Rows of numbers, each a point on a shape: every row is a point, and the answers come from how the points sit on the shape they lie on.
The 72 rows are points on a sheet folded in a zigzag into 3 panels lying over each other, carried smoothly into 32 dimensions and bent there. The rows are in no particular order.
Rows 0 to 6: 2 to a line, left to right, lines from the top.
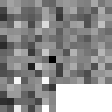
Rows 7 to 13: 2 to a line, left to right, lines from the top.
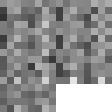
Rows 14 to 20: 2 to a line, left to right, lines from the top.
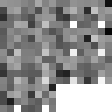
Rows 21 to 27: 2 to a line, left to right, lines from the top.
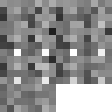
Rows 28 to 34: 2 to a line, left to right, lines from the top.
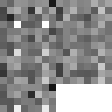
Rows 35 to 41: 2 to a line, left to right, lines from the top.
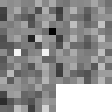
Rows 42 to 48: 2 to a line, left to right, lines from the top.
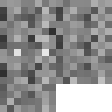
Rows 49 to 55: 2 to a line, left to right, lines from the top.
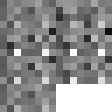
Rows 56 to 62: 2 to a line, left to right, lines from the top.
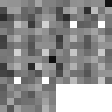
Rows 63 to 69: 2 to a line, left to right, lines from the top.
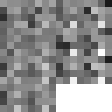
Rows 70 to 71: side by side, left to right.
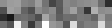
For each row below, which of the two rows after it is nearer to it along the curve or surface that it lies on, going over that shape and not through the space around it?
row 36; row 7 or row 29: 29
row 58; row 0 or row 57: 57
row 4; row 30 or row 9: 30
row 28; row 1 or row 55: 55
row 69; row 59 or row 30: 59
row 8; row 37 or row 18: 18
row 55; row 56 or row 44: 44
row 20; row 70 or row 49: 49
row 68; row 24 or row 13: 24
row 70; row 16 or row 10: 10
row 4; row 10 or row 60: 60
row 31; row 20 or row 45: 20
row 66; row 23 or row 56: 56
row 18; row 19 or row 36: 19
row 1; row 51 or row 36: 36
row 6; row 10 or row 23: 10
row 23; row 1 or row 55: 55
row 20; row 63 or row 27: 27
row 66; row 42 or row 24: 42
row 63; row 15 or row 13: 15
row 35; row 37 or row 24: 24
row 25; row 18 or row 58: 58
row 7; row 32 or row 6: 32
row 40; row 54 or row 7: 7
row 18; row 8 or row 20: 8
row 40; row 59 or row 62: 59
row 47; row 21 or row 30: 30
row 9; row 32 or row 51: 32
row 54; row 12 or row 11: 11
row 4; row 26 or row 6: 26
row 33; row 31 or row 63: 63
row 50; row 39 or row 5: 5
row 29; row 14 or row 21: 21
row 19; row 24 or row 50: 50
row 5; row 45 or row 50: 45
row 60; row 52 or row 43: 52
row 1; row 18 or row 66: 18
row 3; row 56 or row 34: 34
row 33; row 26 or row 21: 21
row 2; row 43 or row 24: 43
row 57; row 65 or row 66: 65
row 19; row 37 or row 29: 29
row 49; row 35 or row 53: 53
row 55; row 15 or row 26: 15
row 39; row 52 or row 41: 52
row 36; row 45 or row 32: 45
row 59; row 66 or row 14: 14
